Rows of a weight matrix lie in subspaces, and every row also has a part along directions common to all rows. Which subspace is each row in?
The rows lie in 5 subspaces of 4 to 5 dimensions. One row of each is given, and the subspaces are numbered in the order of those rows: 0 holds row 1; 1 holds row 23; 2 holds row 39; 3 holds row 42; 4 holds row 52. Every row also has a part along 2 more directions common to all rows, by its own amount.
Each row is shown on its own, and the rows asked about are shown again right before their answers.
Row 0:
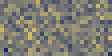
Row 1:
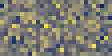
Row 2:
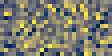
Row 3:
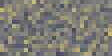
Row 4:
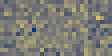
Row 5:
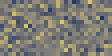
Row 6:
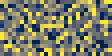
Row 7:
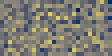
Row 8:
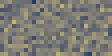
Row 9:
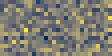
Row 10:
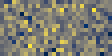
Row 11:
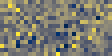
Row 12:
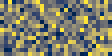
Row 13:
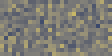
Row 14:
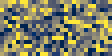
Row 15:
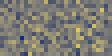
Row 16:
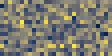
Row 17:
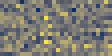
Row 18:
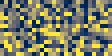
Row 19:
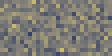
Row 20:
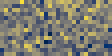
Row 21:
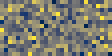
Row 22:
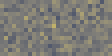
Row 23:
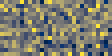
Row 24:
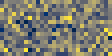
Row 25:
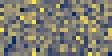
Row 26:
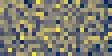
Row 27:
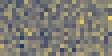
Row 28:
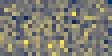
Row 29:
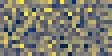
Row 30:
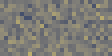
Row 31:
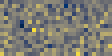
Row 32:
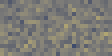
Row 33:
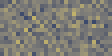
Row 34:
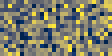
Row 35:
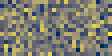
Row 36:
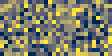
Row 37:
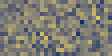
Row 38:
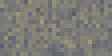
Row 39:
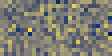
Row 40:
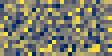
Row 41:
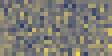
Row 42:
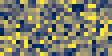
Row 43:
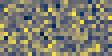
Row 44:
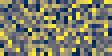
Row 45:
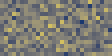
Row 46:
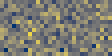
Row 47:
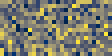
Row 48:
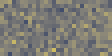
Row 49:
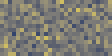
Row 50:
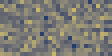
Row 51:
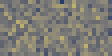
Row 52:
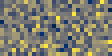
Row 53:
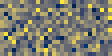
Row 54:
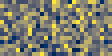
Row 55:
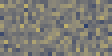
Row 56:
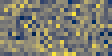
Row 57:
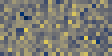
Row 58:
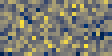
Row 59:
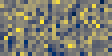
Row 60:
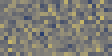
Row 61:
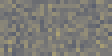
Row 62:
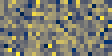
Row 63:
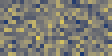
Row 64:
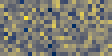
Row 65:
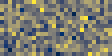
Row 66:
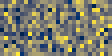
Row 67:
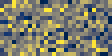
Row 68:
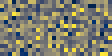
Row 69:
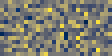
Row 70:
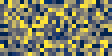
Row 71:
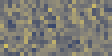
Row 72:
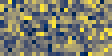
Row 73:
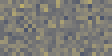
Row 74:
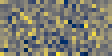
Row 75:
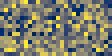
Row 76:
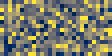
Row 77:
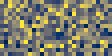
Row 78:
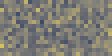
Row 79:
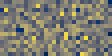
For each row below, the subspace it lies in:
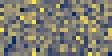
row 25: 0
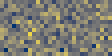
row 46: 0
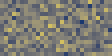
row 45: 3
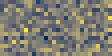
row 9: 4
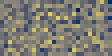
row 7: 4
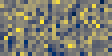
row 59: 2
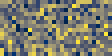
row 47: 2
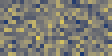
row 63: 3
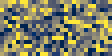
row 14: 3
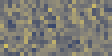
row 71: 4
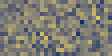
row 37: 3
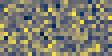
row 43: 4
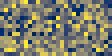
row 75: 3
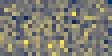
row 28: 3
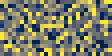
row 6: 2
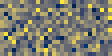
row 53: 4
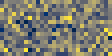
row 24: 0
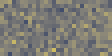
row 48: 3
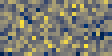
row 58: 1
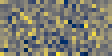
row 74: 0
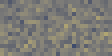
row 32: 1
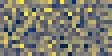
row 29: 4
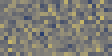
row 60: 3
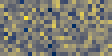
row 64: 4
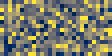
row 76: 0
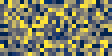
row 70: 1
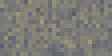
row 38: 2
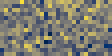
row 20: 1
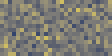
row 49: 0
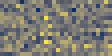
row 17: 1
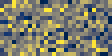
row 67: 3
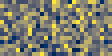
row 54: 4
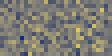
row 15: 2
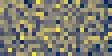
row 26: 4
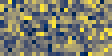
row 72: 0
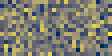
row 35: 2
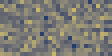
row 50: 1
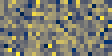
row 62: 4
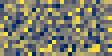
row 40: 4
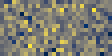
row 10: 3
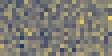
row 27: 4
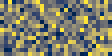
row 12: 0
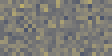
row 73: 3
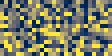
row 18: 1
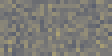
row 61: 2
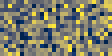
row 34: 4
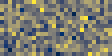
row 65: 0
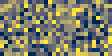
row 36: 2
